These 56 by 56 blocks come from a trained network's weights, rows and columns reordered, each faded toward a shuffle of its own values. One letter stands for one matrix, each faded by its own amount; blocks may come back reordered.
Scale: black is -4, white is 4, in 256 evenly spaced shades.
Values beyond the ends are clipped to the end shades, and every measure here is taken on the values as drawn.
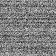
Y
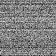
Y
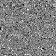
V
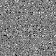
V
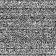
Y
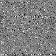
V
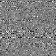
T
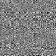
T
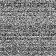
Y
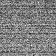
Y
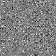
V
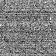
Y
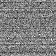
Y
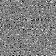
V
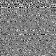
T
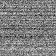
Y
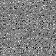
V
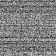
Y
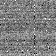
Y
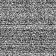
Y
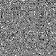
V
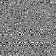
T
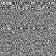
T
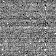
Y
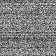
Y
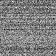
Y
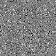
V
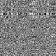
T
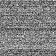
Y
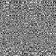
T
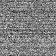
Y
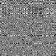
T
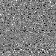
V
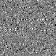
V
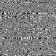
T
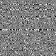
T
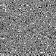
V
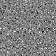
V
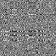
T
